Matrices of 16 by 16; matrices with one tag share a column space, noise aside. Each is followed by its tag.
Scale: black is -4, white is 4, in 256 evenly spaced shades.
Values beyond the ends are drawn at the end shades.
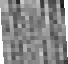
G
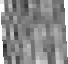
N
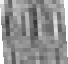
G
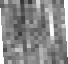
G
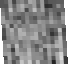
N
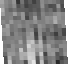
N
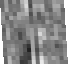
N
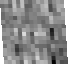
N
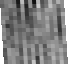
G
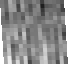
N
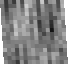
G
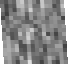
N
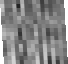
N
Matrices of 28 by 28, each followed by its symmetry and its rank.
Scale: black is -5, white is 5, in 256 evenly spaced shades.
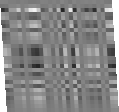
neither, rank one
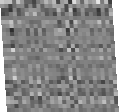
neither, rank two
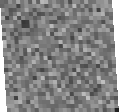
symmetric, full rank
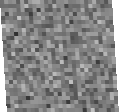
neither, full rank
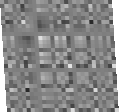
symmetric, rank two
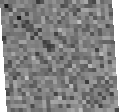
symmetric, full rank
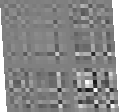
symmetric, rank two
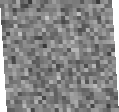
neither, full rank
